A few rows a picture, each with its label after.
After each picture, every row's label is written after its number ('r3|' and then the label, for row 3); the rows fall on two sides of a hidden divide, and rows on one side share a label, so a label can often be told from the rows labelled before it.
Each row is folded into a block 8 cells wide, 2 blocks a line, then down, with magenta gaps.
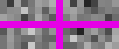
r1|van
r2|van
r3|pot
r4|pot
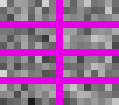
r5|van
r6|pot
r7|van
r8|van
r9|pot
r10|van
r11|van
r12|van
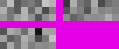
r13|van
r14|pot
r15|van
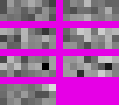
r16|pot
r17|pot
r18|pot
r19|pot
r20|van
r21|van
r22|van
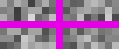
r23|van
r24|pot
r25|van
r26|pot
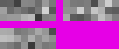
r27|pot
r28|van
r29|van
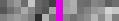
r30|pot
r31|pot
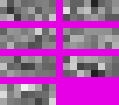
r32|van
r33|van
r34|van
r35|pot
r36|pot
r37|pot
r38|pot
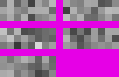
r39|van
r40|pot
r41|van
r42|van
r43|pot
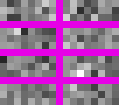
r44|van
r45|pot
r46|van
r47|pot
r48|pot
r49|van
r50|van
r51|van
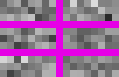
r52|pot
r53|pot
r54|van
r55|van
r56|pot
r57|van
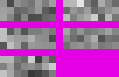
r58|van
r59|pot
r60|van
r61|van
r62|pot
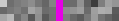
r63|van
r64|van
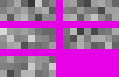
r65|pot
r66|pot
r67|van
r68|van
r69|pot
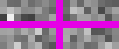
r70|van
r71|pot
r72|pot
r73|van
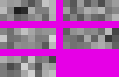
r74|van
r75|van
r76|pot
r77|van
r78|pot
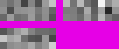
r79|van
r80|van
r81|pot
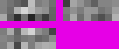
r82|van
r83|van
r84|pot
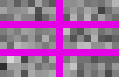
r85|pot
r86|van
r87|pot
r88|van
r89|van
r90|van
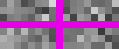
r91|van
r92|van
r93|pot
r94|van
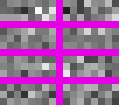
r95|pot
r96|pot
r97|pot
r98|pot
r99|pot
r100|van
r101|van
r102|pot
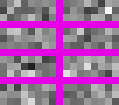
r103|pot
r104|pot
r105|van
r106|van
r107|pot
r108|pot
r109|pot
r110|pot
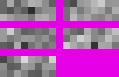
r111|pot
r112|pot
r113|van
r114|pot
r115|pot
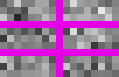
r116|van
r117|pot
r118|van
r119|pot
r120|pot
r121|van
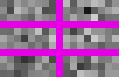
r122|van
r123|pot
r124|pot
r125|pot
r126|van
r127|pot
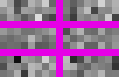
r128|van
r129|pot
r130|van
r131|van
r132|pot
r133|van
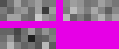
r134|van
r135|van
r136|pot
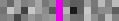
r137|van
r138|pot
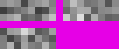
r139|van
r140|pot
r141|pot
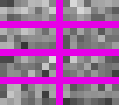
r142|pot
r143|van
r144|pot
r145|van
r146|pot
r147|pot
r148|van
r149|van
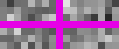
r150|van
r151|van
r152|van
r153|pot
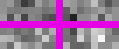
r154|van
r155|pot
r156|pot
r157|pot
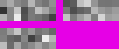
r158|pot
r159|pot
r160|pot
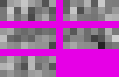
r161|pot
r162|pot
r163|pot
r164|pot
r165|van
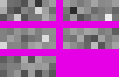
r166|van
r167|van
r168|pot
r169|pot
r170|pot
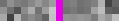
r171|pot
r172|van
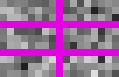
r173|van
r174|pot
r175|van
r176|van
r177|van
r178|pot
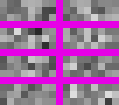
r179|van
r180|pot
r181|van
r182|pot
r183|pot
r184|van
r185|van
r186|pot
